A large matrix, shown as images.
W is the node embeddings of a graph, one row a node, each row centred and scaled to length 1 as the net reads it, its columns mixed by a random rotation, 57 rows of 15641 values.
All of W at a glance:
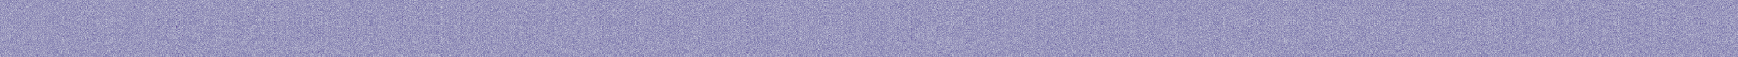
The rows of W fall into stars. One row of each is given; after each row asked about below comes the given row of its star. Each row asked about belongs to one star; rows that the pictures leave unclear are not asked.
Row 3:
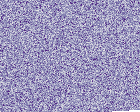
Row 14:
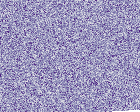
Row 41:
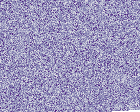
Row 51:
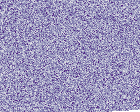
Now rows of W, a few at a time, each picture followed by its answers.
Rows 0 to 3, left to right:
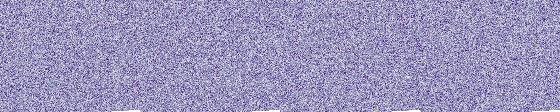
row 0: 41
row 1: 51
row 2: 41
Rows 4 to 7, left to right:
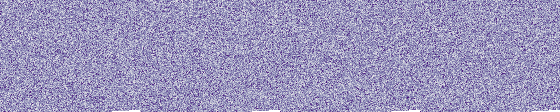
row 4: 51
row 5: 3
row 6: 14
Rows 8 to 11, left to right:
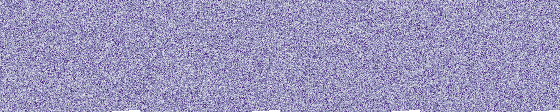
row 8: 14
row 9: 51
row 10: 51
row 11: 41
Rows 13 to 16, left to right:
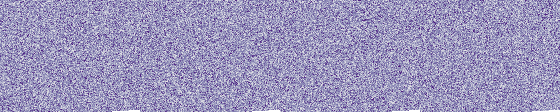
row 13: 3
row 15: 51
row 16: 41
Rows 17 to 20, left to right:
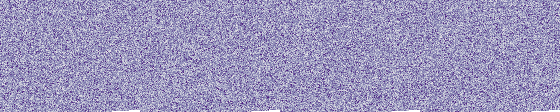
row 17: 14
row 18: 14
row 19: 41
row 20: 41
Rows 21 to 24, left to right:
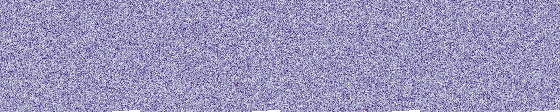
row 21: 14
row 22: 14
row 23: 14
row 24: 14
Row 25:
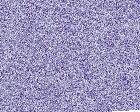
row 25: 3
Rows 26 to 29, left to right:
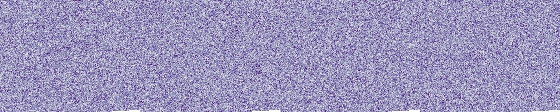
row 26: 51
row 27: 51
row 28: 51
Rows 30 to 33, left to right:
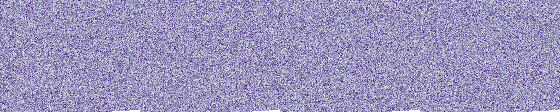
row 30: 51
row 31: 14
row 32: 51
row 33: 51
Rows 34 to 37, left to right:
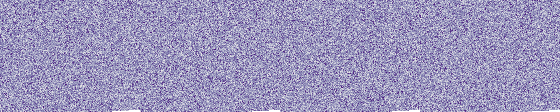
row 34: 14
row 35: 3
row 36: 51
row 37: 14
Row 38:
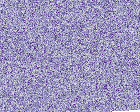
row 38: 14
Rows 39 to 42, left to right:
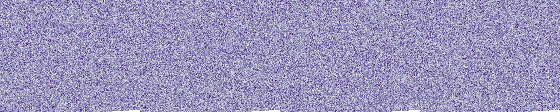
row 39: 14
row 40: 14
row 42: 41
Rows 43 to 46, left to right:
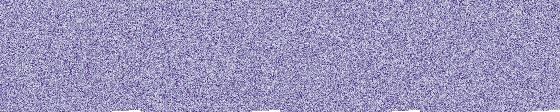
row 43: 41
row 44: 51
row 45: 3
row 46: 14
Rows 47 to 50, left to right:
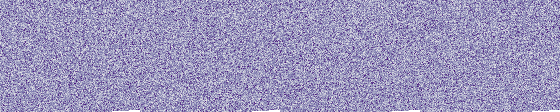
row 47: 3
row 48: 14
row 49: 41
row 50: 51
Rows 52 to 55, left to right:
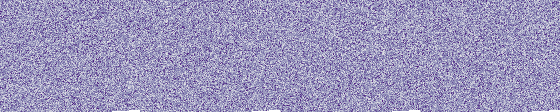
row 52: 51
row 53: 14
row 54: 3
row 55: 3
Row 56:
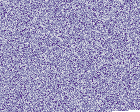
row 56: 3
